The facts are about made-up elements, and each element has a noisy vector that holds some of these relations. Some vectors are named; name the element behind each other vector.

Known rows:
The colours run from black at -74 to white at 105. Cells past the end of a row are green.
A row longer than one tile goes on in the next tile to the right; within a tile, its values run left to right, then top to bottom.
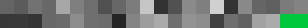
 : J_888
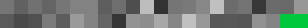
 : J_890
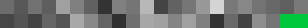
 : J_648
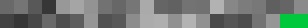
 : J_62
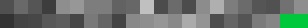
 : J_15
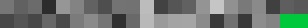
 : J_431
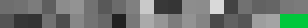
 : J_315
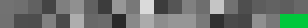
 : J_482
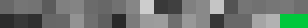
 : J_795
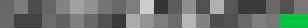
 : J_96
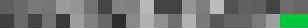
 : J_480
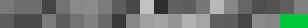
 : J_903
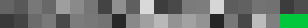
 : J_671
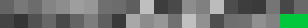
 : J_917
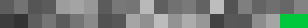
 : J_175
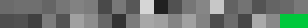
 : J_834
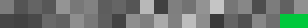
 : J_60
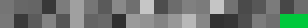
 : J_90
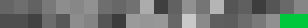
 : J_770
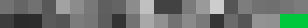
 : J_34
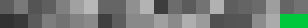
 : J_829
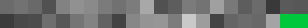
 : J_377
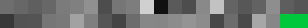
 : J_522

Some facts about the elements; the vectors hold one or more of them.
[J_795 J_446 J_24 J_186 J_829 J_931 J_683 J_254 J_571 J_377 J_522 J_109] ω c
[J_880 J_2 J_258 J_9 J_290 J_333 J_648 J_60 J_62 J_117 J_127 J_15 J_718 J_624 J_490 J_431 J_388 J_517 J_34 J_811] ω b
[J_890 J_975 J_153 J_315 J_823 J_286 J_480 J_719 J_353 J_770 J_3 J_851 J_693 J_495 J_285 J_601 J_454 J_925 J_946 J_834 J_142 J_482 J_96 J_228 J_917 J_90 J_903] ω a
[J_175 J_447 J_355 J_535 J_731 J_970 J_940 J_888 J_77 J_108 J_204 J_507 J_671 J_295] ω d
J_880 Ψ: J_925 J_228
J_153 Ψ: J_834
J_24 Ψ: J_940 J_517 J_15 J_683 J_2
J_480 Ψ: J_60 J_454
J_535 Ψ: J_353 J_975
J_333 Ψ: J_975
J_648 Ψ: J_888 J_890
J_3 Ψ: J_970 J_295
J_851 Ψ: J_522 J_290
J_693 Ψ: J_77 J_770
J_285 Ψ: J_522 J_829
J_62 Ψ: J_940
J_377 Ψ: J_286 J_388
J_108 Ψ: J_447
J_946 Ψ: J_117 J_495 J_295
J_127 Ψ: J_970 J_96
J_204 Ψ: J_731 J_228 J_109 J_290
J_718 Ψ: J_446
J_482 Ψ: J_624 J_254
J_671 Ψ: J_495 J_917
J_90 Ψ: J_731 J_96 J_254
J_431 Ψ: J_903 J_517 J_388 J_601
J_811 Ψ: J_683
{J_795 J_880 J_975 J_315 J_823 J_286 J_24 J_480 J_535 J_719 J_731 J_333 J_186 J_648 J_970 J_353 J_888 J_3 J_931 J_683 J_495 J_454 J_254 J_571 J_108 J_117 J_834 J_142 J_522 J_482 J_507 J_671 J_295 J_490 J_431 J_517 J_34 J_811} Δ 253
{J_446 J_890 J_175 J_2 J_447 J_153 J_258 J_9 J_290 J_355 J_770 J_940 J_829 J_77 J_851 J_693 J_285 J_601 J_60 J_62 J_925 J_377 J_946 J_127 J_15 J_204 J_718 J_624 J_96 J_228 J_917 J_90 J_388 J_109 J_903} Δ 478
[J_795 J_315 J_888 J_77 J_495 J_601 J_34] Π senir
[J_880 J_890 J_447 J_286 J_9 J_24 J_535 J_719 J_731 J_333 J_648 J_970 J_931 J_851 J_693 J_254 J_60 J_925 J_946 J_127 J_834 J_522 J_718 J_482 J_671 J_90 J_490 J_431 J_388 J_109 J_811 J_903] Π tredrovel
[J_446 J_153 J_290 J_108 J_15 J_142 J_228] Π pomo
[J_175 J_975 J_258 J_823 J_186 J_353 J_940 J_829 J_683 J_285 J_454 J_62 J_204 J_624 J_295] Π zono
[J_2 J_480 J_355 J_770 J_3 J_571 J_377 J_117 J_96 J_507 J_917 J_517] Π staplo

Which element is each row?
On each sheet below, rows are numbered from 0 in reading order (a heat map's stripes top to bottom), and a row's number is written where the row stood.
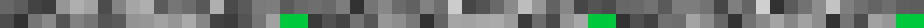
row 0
J_204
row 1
J_24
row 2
J_931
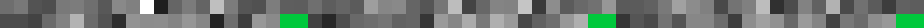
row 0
J_254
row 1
J_77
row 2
J_507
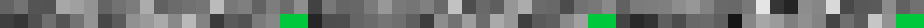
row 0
J_258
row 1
J_446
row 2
J_495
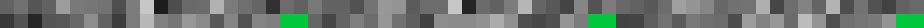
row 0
J_517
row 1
J_925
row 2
J_355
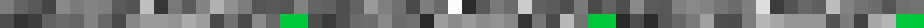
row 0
J_388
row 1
J_970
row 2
J_683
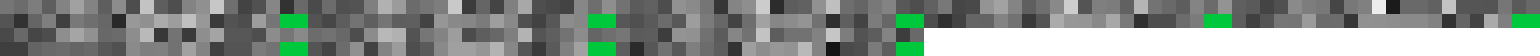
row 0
J_946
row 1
J_228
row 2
J_880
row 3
J_624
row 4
J_731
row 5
J_290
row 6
J_285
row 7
J_127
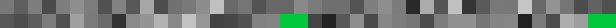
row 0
J_693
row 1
J_535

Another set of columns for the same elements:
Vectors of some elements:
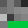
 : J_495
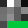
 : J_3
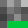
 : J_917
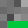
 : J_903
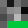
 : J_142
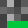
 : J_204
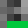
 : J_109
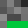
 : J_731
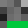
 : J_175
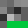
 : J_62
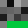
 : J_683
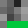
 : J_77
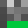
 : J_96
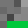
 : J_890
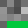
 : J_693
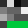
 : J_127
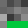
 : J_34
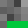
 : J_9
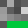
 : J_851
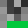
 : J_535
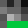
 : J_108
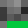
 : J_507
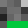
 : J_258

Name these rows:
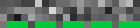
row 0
J_254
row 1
J_946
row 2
J_377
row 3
J_517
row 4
J_480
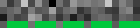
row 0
J_829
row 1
J_671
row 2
J_571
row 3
J_2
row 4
J_295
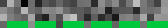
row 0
J_482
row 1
J_795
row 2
J_153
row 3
J_186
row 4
J_940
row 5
J_601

